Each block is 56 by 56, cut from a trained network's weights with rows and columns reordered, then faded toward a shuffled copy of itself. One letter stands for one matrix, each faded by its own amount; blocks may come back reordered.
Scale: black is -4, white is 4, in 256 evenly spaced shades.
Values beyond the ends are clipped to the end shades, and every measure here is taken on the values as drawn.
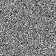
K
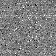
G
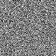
K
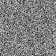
K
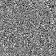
K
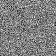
K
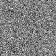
K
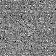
G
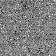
G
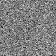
K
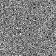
K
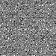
G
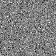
K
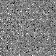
G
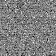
G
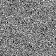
K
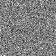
K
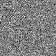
K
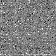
G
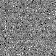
G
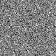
K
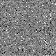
G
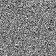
K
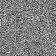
K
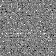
G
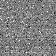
G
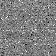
G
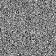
K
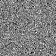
K
